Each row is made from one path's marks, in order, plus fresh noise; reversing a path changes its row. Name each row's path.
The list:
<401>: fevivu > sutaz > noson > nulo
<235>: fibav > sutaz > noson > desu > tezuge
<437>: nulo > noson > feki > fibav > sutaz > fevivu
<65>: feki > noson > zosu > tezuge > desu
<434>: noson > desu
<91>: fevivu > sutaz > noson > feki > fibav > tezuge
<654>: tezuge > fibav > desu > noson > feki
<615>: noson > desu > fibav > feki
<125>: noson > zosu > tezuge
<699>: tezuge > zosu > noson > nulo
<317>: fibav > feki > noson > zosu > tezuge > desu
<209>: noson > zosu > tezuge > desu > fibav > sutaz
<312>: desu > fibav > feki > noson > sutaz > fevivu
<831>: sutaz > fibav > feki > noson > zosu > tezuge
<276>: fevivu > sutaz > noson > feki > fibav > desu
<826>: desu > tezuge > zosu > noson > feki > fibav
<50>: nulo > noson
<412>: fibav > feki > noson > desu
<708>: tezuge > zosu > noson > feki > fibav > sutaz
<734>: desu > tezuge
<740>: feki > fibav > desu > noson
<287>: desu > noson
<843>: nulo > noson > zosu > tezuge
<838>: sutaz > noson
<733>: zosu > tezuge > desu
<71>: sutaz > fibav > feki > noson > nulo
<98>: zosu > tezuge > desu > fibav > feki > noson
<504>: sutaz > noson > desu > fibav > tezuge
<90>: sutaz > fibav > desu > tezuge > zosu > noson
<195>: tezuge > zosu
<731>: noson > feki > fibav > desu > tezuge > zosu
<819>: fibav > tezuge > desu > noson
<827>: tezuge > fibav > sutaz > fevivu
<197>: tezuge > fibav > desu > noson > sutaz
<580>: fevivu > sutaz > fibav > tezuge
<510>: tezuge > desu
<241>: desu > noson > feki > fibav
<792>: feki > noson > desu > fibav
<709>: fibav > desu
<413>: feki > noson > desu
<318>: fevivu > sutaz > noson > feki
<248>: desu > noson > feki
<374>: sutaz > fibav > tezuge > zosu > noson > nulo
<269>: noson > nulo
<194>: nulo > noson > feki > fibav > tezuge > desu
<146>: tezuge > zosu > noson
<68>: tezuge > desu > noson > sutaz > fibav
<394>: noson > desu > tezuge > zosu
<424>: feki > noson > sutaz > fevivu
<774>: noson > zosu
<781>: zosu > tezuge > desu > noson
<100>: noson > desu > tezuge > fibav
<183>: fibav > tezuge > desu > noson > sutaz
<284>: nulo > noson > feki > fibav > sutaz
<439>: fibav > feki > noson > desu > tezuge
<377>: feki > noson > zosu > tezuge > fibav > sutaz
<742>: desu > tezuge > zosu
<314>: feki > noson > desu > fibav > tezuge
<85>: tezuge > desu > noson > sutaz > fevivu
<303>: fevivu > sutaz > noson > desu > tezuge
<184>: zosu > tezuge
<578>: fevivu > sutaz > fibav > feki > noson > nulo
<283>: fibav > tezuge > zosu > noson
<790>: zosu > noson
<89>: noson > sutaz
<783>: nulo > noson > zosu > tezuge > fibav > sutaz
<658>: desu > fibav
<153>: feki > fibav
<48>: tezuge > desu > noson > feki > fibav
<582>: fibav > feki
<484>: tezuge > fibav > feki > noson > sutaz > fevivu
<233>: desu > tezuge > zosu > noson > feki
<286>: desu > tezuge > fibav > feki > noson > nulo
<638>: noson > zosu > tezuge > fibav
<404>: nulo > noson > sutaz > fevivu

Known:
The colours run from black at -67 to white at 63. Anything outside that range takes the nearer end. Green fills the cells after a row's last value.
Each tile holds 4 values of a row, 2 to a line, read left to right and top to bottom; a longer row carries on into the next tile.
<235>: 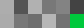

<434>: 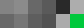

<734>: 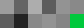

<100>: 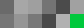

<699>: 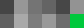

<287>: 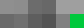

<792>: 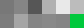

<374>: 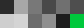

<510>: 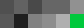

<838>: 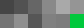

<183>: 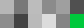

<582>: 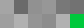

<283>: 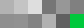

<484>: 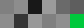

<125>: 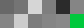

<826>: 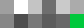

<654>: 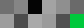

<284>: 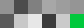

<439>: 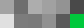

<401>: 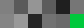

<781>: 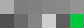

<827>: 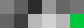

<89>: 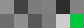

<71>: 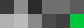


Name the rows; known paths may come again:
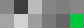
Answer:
<843>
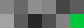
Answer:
<318>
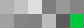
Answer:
<283>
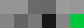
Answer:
<248>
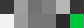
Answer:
<831>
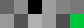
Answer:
<654>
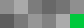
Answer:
<709>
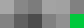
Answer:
<276>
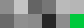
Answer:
<241>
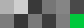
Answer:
<312>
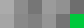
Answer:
<412>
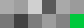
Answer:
<742>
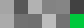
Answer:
<235>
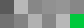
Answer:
<708>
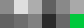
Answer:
<286>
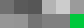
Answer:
<413>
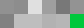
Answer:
<209>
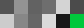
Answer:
<90>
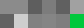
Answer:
<790>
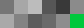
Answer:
<394>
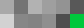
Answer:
<439>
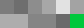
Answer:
<314>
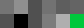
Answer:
<85>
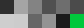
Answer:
<374>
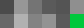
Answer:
<699>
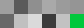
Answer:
<284>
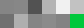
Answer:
<792>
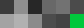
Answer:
<71>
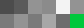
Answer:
<504>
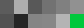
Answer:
<68>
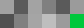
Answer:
<184>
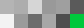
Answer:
<317>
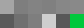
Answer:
<781>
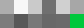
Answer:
<826>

